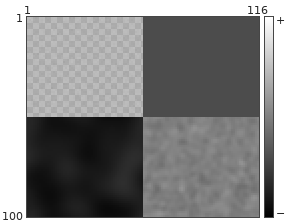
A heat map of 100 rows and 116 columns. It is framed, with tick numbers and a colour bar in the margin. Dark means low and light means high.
The table splits into 2 rows of 2 panels. Panel 1,1: high, checkered, faint in contrast. Panel 1,2: low, flat. Panel 2,1: very low, smooth, faint in contrast. Panel 2,2: middling, blotchy, faint in contrast.
